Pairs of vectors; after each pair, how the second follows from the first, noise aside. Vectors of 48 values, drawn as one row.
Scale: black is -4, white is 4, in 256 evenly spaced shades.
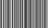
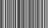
wrapped around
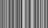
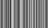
wrapped around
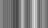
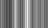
wrapped around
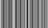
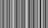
wrapped around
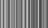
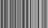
negated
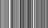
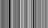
negated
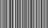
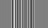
partly zeroed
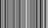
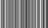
negated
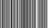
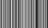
negated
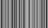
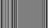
partly zeroed
